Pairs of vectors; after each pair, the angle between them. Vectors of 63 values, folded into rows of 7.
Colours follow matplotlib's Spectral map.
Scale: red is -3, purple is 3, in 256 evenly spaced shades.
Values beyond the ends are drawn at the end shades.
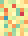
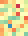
orthogonal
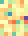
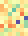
partly aligned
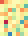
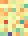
nearly parallel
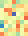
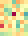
nearly opposite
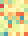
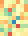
orthogonal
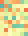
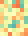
orthogonal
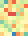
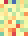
partly opposed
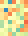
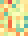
partly opposed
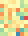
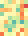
partly opposed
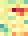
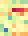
nearly parallel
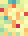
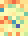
nearly opposite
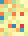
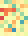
partly opposed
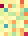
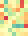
partly aligned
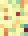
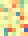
nearly opposite
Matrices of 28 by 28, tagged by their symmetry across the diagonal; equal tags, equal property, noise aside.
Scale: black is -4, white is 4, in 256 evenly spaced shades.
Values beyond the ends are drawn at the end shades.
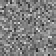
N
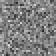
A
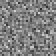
N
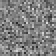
N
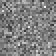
A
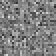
N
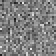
A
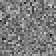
A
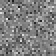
N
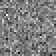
A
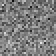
A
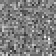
A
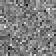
N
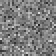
A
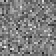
A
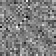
N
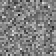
A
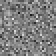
N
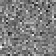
A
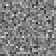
N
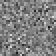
N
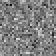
A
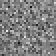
N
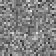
A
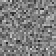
A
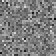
A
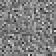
N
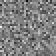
N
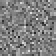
N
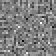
N
